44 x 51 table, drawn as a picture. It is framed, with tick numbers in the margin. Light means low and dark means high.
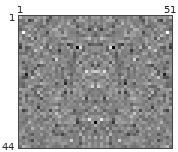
Stripes: none. Mirror symmetry: left to right. Odd rows or columns: none. Average level on the scale: 50%. Histogram: heavy tails on both sides.
